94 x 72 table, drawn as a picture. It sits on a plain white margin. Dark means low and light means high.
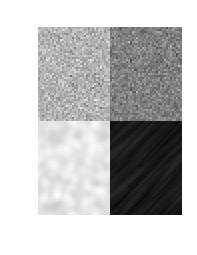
It is made of 2 by 2 panels. Panel 1,1: high, fine-grained. Panel 1,2: middling, fine-grained. Panel 2,1: very high, blotchy, faint in contrast. Panel 2,2: very low, slanting up to the right, faint in contrast.
